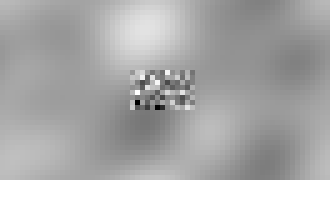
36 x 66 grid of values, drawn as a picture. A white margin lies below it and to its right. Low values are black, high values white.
The ninth with the highest average is the top middle. An odd patch, rougher than its surroundings, sits in the centre. A few values lie far out on both sides of the bulk. Values change most from cell to cell in the centre. Neither half mirrors the other.
